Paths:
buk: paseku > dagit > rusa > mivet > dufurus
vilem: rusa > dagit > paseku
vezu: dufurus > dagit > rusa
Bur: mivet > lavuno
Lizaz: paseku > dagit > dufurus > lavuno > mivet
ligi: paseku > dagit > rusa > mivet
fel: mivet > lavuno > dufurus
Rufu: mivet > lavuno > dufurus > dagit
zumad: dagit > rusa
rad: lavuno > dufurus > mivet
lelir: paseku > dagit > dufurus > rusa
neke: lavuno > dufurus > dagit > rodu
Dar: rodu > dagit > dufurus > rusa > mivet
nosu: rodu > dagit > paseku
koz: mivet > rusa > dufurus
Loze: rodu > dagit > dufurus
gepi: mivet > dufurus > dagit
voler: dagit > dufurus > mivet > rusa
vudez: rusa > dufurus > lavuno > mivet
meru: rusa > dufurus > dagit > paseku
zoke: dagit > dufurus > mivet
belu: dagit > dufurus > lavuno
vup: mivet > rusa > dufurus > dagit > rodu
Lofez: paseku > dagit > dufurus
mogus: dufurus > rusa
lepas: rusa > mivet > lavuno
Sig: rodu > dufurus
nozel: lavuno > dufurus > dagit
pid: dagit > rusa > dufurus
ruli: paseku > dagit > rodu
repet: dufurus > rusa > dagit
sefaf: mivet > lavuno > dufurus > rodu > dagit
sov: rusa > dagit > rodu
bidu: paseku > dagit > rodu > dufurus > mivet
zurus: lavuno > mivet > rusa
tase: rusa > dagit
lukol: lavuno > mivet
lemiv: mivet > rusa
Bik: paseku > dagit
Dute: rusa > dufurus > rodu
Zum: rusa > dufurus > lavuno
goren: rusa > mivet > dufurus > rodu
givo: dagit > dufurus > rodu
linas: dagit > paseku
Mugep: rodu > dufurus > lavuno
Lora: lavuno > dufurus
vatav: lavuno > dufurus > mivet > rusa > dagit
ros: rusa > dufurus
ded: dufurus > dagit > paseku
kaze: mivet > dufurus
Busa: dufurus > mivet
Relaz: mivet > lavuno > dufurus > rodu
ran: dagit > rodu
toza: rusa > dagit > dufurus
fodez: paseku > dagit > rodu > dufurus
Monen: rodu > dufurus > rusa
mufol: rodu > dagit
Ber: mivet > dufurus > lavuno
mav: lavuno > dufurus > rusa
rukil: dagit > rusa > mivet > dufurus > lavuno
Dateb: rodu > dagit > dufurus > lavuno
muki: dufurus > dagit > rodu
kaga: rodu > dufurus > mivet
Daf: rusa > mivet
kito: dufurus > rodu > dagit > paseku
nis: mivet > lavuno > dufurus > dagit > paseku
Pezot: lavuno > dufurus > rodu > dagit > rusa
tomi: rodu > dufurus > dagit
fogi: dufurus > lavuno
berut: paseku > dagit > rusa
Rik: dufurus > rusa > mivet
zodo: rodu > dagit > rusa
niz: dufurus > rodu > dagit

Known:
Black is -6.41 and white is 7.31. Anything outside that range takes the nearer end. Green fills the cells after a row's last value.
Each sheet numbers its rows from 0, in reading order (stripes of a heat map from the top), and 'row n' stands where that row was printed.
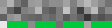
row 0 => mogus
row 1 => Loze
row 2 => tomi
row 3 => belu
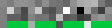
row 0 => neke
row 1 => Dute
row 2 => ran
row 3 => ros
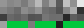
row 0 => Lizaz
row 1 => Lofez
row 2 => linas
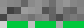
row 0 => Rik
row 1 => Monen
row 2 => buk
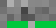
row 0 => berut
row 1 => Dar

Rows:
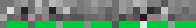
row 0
sov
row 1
tase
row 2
Dateb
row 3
vatav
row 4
kito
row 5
Busa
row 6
bidu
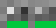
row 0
muki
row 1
sefaf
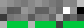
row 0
zoke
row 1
voler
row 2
mufol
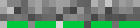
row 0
Sig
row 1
Rufu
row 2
koz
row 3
vilem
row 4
nis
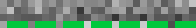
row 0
Relaz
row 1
nozel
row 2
zodo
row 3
zurus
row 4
Zum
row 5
lepas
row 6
ded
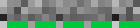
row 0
fel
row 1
toza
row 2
rukil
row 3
lelir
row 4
Ber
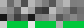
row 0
Bur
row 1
kaze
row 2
pid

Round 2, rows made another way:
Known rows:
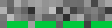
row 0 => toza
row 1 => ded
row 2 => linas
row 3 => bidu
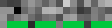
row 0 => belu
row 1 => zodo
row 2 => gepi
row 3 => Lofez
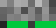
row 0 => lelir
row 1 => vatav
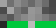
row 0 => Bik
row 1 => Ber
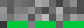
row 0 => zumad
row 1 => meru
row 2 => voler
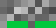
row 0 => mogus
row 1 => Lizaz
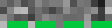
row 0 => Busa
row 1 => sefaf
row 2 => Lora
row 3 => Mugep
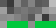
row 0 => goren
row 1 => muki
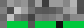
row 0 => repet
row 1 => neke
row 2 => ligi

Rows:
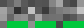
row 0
zoke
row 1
Dute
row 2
mufol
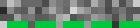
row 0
nis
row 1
Monen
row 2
Rik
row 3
kaze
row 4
fodez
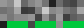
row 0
buk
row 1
zurus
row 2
kaga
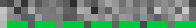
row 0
vudez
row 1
sov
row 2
Sig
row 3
pid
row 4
tase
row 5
Dar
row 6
lemiv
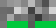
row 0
vezu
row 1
nosu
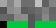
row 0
berut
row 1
nozel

